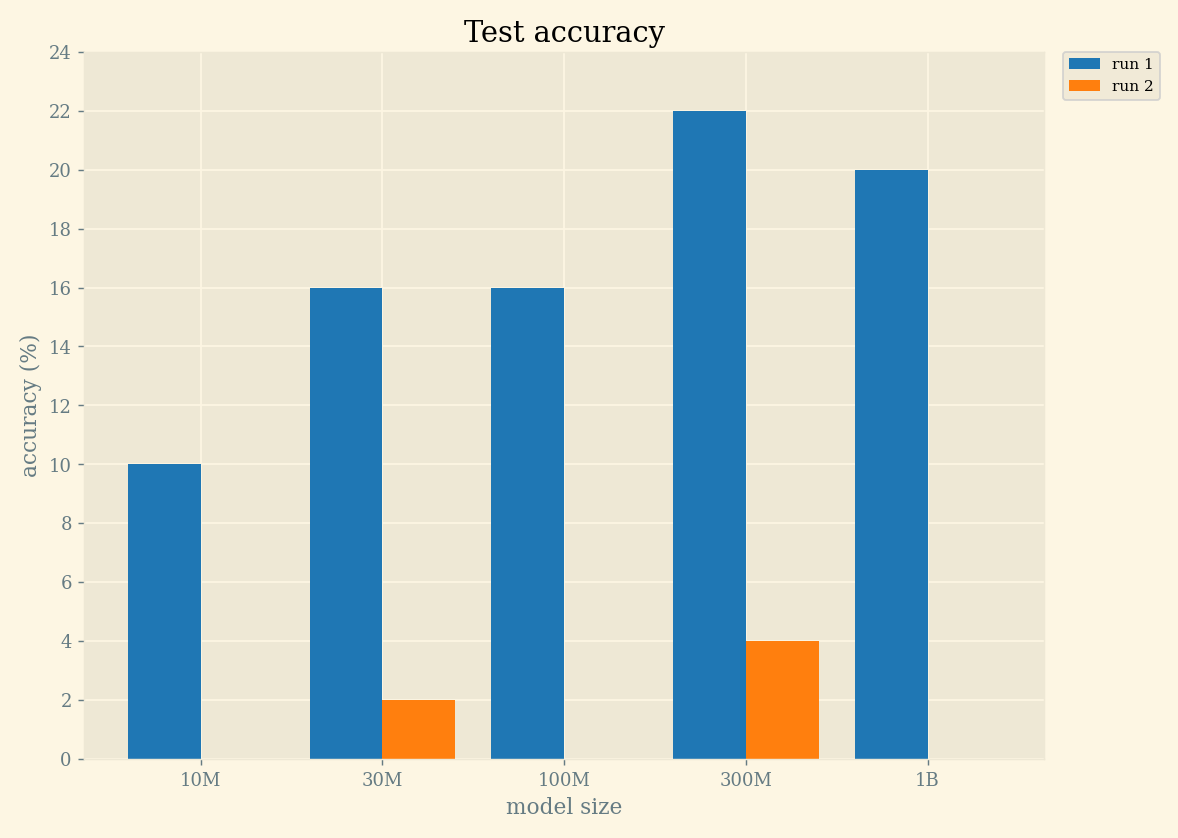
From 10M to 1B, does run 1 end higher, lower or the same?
higher
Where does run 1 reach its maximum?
300M
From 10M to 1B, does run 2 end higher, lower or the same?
the same
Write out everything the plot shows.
Title: Test accuracy
x-axis: model size, ticks 10M 30M 100M 300M 1B
y-axis: accuracy (%), ticks 0 2 4 6 8 10 12 14 16 18 20 22 24
Legend: run 1, run 2
Values:
run 1: 10 16 16 22 20
run 2: 0 2 0 4 0
